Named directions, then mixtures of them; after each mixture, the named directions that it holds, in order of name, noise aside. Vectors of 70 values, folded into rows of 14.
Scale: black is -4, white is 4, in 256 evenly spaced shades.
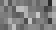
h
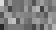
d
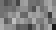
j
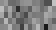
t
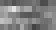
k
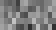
j, t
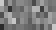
d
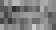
d, k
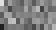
d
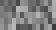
h, j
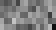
j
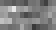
k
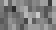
h, k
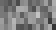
h, j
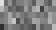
d, t
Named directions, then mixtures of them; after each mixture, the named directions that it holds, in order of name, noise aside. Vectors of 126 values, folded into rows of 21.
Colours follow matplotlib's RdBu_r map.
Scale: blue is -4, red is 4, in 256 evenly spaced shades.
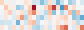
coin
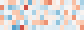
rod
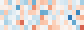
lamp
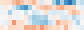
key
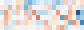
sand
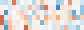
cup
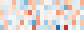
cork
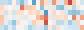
cup, key, lamp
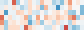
cork, cup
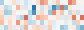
coin, cup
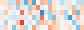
lamp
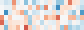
cup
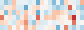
cork, cup, sand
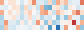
cork, cup, lamp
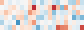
coin
